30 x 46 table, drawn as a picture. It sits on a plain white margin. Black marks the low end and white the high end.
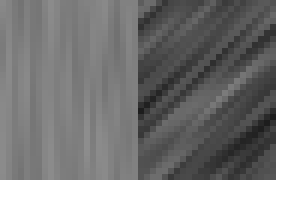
It is made of 1 by 2 panels. Panel 1,1: middling, streaked downward, faint in contrast. Panel 1,2: low, slanting up to the right.
